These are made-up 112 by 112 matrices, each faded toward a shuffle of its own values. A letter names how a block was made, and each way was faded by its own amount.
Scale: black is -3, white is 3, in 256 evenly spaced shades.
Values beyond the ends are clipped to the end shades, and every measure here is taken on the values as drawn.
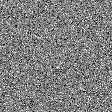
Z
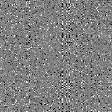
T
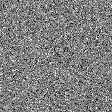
Z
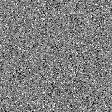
Z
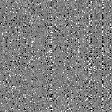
T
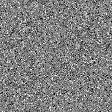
Z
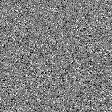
Z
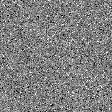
Z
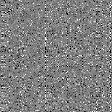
T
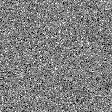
Z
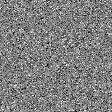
Z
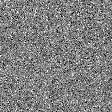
Z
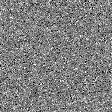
Z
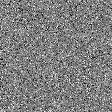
Z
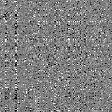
T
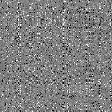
T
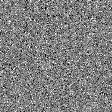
Z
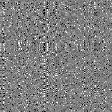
T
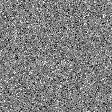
Z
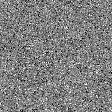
Z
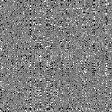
T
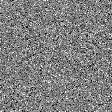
Z
